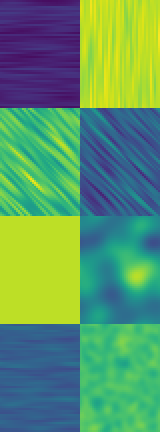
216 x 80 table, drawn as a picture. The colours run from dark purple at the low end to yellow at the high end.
The table splits into 4 rows of 2 panels. Panel 1,1: very low, streaked across, faint in contrast. Panel 1,2: very high, streaked downward, faint in contrast. Panel 2,1: high, slanting down to the right. Panel 2,2: low, slanting down to the right. Panel 3,1: very high, flat. Panel 3,2: middling, smooth, strong in contrast. Panel 4,1: low, streaked across, faint in contrast. Panel 4,2: high, blotchy, faint in contrast.
